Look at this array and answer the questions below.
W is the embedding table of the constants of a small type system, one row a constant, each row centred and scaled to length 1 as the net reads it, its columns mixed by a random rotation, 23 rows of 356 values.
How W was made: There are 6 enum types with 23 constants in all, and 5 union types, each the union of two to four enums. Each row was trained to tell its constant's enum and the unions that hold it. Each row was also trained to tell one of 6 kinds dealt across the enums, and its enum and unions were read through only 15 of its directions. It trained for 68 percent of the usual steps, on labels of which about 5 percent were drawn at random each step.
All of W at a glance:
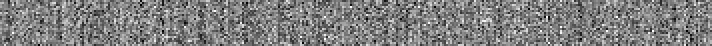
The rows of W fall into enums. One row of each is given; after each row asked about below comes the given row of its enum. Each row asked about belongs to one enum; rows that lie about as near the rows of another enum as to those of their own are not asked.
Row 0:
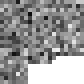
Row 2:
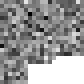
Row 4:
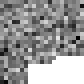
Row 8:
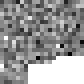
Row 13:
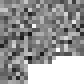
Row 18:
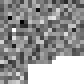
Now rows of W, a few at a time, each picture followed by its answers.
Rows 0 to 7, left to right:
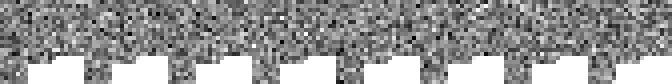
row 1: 2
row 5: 13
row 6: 4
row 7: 0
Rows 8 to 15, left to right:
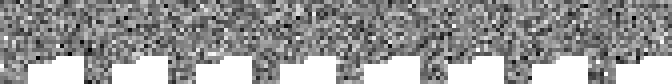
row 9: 4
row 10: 2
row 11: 2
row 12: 18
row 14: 4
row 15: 0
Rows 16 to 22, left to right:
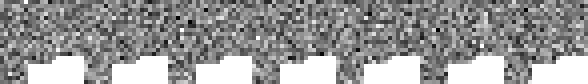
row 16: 2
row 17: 8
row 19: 8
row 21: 18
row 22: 0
